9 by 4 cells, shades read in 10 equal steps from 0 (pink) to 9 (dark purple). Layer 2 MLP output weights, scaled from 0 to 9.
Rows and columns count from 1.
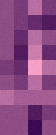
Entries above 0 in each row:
4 4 4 4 3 4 4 4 4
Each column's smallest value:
3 4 0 3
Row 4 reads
5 8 2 7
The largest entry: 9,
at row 9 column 3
